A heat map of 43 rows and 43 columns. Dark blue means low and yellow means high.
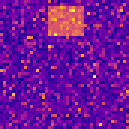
Odd rows or columns: none. Average level on the scale: 20%. Ninth with the highest average: top middle. Histogram: skewed, a long tail of high values. Odd patch: higher, in the top middle.
